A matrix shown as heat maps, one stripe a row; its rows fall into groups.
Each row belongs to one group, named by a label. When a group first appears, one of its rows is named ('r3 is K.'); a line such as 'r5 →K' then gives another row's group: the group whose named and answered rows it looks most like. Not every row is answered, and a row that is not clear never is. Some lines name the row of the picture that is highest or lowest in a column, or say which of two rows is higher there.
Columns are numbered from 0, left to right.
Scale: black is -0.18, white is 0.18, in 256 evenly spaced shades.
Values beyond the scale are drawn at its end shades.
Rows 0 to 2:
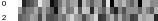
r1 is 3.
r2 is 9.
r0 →3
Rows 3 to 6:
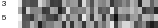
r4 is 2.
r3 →3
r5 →3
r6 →2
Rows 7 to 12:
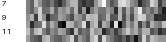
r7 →9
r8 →2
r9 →2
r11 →2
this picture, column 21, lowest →10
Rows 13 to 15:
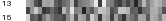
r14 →9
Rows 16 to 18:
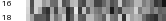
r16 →2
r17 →2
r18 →2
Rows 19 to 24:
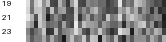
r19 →2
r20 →2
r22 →2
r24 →3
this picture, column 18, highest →23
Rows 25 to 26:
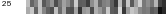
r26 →2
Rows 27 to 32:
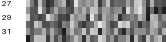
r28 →2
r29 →3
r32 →9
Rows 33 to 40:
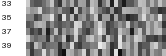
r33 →3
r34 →2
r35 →3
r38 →2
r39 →9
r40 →3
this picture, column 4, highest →40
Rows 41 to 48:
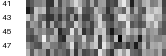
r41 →9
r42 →9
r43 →9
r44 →9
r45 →9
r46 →3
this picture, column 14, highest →46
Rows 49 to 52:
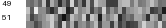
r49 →9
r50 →2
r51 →3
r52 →3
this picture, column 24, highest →49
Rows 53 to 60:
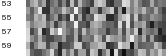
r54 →2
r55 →9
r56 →2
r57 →2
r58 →2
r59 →9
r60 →3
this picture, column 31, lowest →56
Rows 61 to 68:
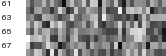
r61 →3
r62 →2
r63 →3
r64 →2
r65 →2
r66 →2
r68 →2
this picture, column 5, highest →67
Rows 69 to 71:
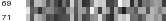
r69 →9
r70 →3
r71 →9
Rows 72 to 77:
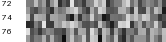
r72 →9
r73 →9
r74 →2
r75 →9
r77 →3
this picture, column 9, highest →75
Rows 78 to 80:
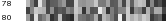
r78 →2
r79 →9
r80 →2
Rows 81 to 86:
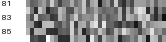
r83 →2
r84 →3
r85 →9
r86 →3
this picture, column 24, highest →85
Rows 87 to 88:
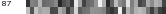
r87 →9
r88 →2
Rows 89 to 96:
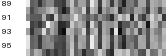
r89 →3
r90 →3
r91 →9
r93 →3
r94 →3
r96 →9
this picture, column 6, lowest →91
